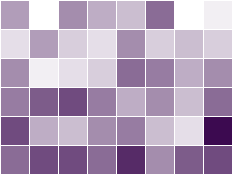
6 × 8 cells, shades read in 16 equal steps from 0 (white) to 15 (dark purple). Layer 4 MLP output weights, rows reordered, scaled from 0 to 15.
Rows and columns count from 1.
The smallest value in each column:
2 0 2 2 4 3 0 1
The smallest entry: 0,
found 2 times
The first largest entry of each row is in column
6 5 5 3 8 5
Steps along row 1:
down up down down up down up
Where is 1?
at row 1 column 8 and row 3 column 2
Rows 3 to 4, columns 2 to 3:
1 2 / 10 11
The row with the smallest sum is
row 2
